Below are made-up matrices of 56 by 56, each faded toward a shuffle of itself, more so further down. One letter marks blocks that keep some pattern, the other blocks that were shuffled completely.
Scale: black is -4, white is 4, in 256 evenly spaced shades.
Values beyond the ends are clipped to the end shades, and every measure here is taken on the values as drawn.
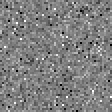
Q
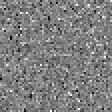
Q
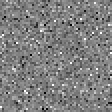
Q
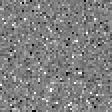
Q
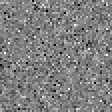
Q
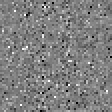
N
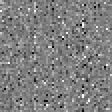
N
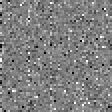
N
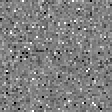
Q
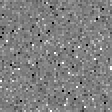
Q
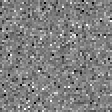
Q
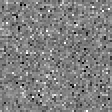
Q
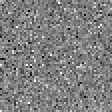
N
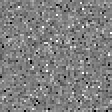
Q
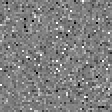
Q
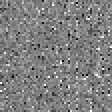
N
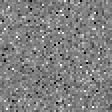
Q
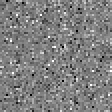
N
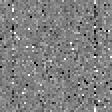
N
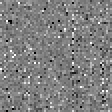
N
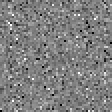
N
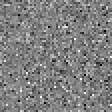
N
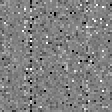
N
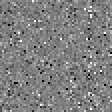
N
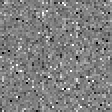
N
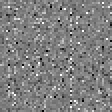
N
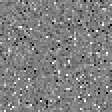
Q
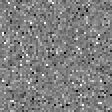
Q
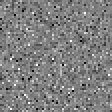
Q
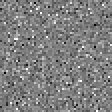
Q
